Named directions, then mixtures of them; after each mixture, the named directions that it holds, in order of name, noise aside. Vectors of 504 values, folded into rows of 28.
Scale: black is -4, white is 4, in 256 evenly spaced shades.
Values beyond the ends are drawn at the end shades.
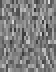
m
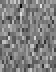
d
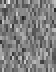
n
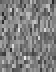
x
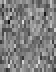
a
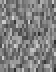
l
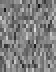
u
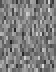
m, x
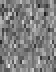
a, u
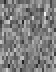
a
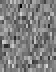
d, u, x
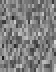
l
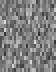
l, u, x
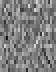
m, u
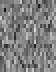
u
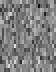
a, u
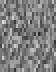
l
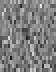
d, l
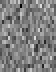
d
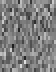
x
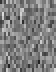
a, d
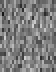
a, x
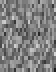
l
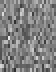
d, l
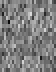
a, x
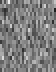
n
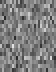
d, n, x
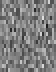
m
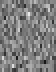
l, n, x
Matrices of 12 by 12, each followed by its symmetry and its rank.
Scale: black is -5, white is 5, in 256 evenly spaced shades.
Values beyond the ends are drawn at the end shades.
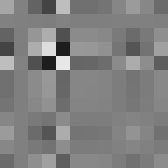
symmetric, rank one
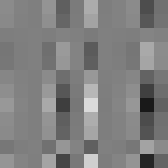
neither, rank one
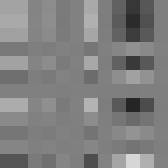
neither, rank one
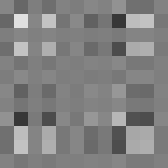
symmetric, rank one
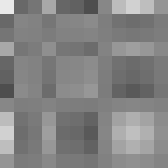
symmetric, rank one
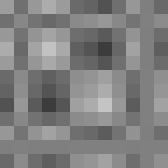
symmetric, rank one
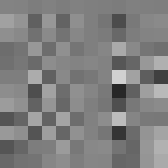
neither, rank two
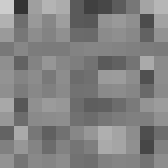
neither, rank two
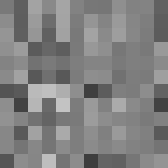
neither, rank two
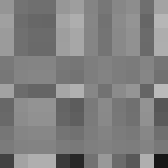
neither, rank one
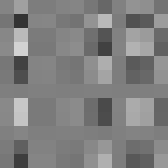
neither, rank one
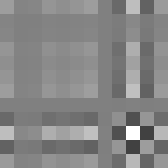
symmetric, rank one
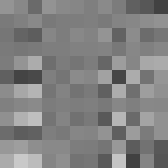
neither, rank two
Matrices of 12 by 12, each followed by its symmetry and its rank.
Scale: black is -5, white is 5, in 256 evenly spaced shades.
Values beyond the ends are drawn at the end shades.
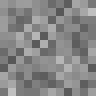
symmetric, full rank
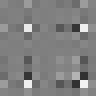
symmetric, rank one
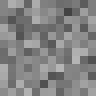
neither, full rank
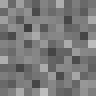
symmetric, full rank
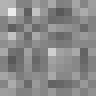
symmetric, rank two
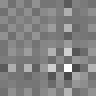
symmetric, rank two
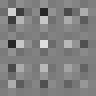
symmetric, rank one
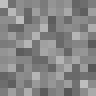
symmetric, full rank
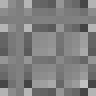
symmetric, rank one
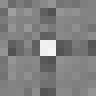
symmetric, rank two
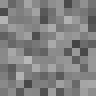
neither, full rank
